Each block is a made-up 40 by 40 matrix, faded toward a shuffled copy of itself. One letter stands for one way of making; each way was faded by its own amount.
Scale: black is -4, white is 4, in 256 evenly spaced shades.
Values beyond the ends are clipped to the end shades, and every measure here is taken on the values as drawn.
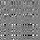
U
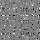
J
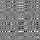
U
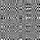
U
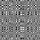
U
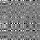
U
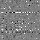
J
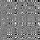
U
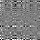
U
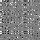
J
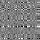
U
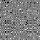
J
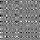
U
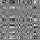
U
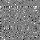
J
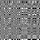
U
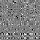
J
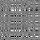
U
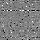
J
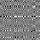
U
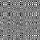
U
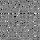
J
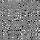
J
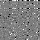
J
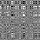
U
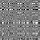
U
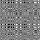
U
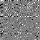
J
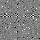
J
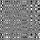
U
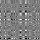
U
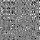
J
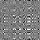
U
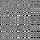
U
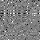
J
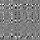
U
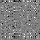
J
